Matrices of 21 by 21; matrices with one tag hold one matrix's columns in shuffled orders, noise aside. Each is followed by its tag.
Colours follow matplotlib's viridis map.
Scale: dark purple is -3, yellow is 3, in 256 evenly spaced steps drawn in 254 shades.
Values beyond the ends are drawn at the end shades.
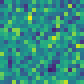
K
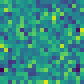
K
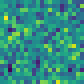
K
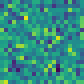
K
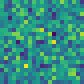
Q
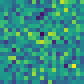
Q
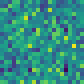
K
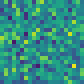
Q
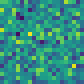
Q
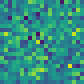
Q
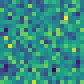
K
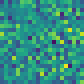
Q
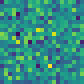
Q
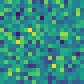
Q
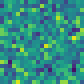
K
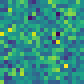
Q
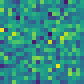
Q
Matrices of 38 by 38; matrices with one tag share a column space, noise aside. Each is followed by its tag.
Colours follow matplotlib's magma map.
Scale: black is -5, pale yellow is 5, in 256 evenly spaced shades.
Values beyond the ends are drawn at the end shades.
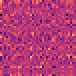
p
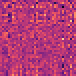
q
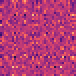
p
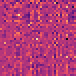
q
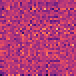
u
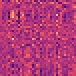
q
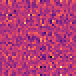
p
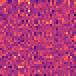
p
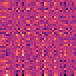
u
